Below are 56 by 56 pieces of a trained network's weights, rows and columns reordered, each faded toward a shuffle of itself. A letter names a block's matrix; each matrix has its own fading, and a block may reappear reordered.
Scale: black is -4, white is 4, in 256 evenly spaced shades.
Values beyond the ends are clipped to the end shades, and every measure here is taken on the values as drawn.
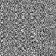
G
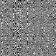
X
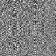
G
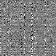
X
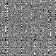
X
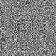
G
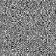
G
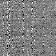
X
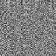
G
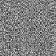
G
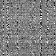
X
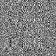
G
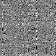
X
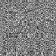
G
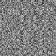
G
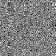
G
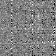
X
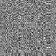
G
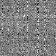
X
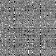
X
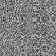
G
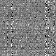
X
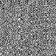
G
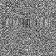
G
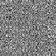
G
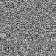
G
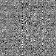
X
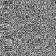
G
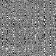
X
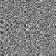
G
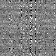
X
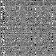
X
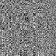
G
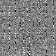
X
